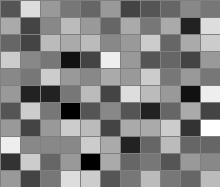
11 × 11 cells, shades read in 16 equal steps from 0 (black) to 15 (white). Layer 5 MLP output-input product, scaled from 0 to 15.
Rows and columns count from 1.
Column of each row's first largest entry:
2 11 8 6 3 11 2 11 1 2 4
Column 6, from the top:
9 6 8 14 10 4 8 4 10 10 5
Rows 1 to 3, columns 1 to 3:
5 13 9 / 10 4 8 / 6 4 11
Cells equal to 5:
8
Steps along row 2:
down up up down down up down up down up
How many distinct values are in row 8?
7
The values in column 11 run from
4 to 15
